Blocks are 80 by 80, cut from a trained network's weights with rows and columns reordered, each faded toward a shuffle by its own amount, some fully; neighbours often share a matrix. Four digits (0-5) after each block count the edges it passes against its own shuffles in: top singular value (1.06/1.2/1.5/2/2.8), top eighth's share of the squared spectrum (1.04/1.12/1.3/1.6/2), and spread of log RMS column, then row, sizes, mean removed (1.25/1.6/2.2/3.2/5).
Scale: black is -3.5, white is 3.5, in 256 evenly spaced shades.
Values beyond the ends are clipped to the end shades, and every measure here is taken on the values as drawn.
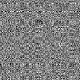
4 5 2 3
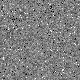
0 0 0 0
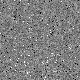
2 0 0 0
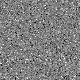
1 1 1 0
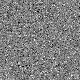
1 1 0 0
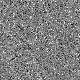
0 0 0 0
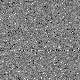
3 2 0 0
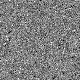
2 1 0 0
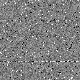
3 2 0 1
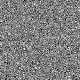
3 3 1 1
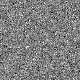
2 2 0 1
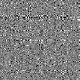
4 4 2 3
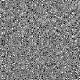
4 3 2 1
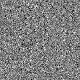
3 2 1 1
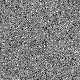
2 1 0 0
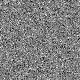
0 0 0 0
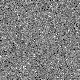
1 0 0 0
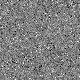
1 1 0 0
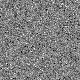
2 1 0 0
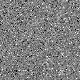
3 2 0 1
